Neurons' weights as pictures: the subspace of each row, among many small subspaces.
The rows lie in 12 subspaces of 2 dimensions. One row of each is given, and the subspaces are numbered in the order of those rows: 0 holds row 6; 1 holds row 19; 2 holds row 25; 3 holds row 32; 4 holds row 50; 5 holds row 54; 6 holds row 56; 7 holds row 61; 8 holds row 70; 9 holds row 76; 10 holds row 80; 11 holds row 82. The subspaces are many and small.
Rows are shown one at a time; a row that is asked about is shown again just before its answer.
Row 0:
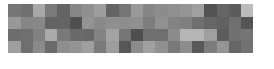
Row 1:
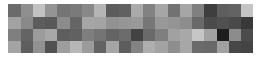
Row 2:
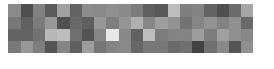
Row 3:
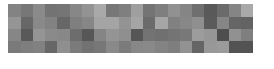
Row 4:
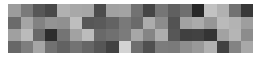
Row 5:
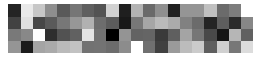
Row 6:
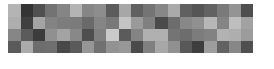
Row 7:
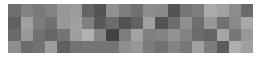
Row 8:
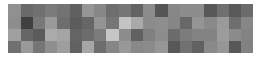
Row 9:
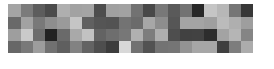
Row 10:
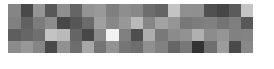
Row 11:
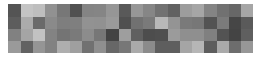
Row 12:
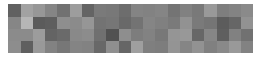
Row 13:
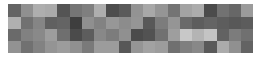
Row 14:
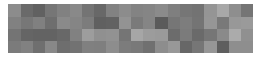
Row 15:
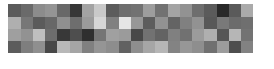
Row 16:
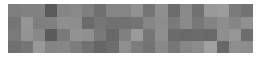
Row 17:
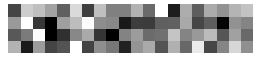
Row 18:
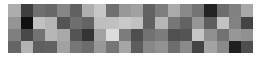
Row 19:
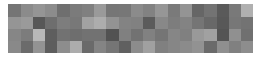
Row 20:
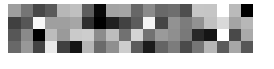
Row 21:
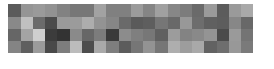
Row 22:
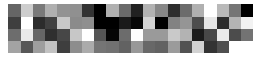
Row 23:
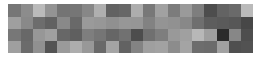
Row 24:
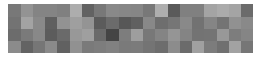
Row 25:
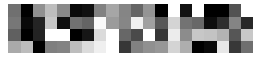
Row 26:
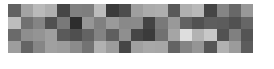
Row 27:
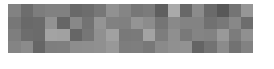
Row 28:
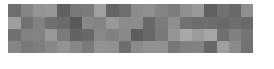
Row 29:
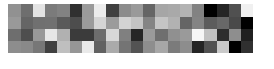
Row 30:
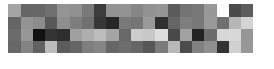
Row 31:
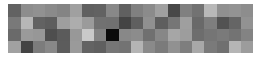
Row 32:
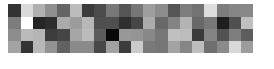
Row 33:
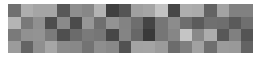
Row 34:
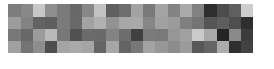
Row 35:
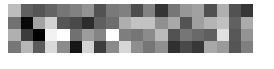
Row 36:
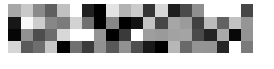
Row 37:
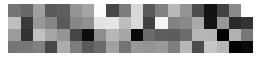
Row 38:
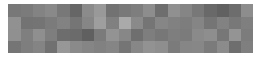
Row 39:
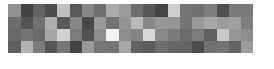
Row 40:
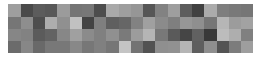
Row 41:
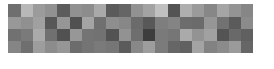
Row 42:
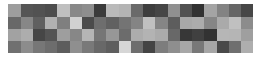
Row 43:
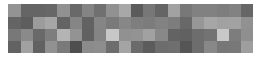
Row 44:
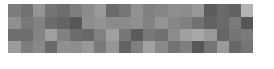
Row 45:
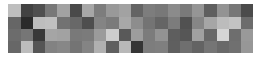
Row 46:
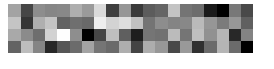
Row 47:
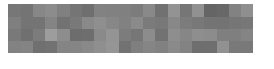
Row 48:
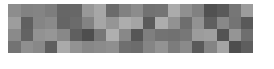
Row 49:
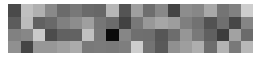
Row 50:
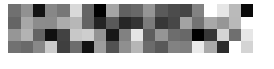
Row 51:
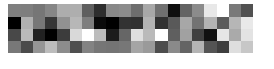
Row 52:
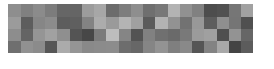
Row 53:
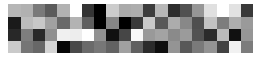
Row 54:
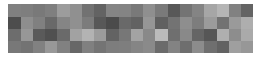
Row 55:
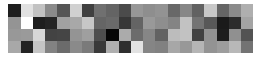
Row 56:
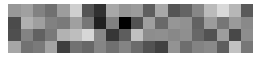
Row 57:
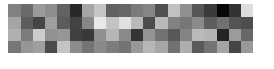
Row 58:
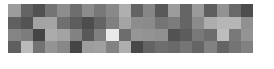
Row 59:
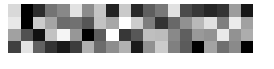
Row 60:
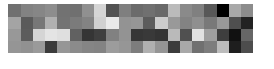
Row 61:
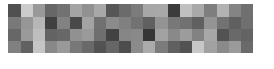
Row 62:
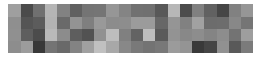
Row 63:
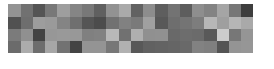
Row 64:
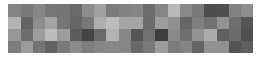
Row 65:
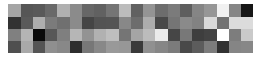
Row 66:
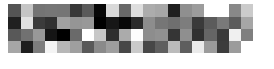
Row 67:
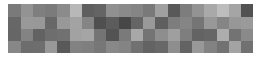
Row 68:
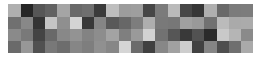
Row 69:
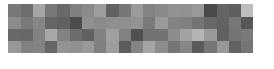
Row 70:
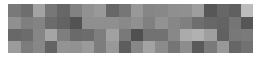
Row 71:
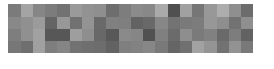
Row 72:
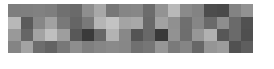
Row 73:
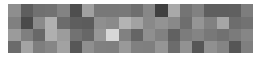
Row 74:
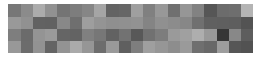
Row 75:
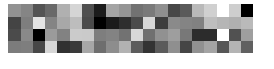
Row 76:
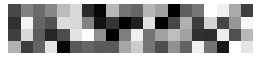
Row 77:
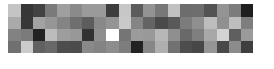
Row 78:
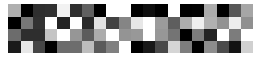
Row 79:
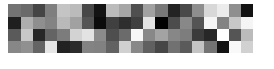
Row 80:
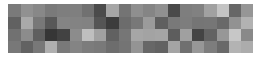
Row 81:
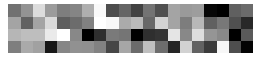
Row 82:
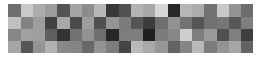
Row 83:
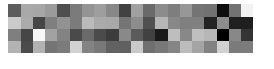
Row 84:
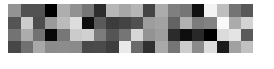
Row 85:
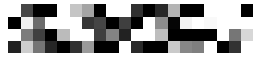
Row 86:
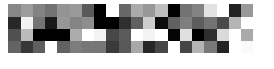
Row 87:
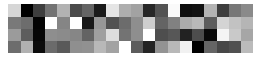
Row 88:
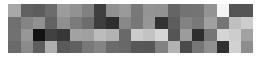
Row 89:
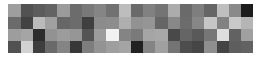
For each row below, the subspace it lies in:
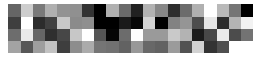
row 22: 3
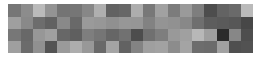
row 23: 4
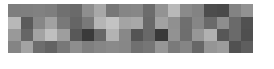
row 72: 5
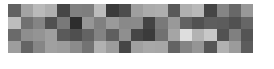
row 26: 11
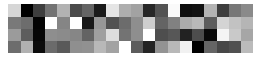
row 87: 7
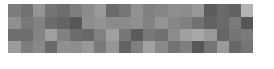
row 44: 8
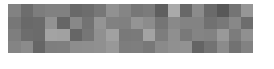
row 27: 2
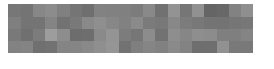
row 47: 2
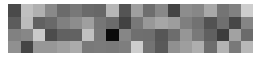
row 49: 10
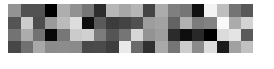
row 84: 7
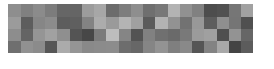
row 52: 9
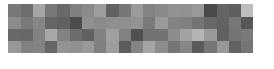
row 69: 8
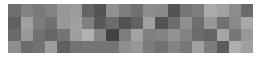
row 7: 9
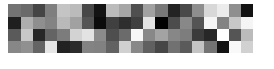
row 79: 9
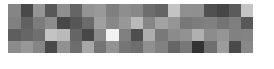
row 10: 8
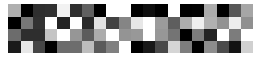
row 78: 11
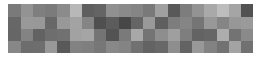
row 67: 1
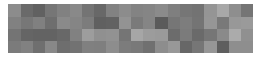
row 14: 0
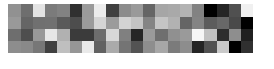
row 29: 4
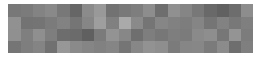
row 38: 6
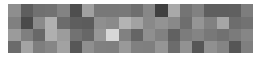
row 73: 1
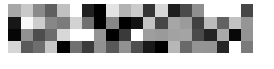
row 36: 6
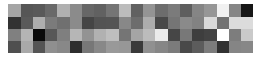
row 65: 5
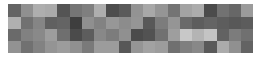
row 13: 11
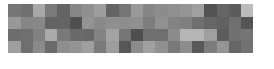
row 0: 8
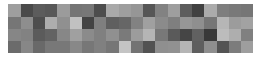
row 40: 7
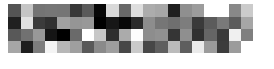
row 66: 0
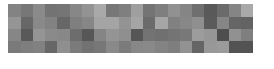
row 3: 3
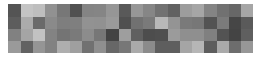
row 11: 0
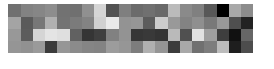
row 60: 10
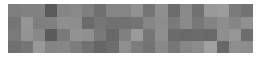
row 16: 7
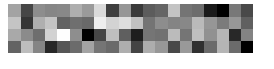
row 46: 0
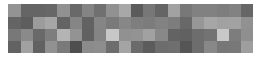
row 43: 4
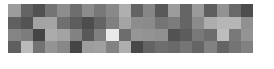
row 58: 9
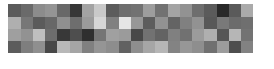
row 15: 6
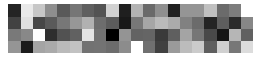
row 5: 10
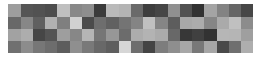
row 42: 2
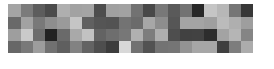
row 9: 2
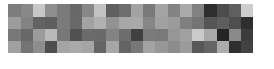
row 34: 4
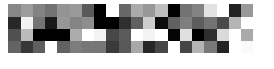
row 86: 10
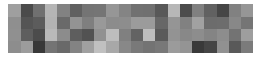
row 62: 7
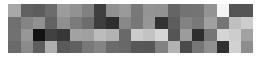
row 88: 10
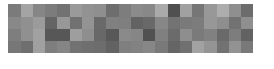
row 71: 2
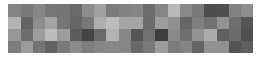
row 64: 5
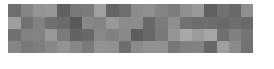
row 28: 11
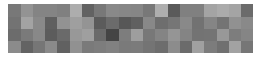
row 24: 1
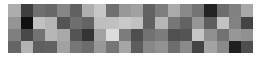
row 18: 3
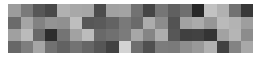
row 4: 2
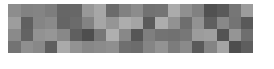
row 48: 9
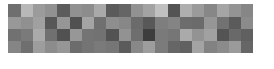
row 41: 2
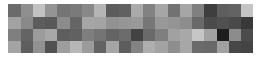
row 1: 4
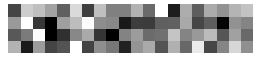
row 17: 1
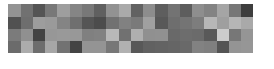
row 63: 9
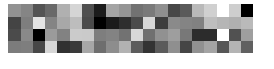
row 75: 1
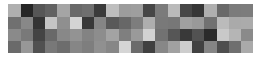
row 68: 7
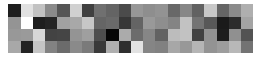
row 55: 3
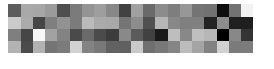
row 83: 5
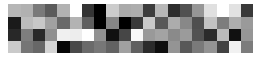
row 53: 6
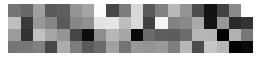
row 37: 3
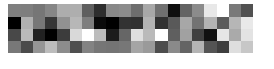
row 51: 5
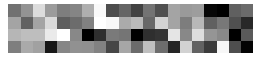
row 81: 0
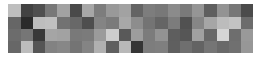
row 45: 3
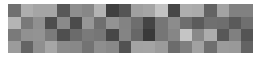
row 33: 11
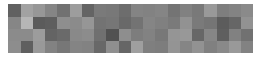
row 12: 3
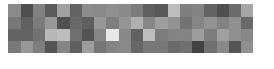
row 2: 8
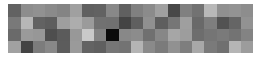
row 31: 9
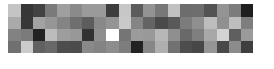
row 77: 10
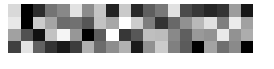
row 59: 0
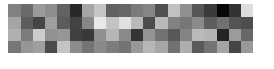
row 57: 1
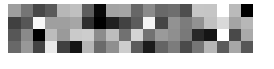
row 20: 1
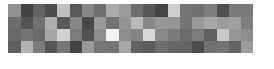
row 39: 8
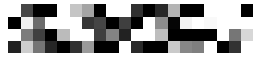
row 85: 11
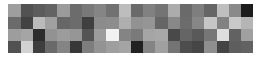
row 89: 5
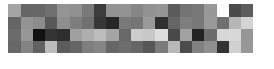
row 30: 10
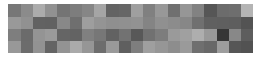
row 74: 4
